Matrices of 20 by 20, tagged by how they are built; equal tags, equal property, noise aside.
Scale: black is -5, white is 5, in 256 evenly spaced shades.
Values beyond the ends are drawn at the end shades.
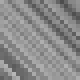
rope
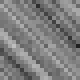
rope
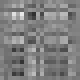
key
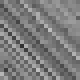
rope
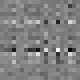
key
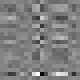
key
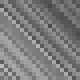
rope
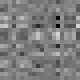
key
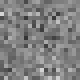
key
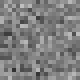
key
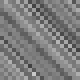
rope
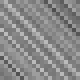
rope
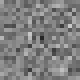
key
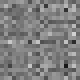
key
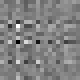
key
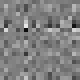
key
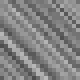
rope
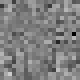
key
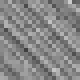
rope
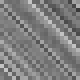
rope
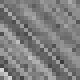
rope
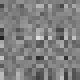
key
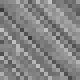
rope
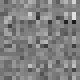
key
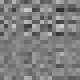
key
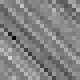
rope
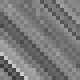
rope
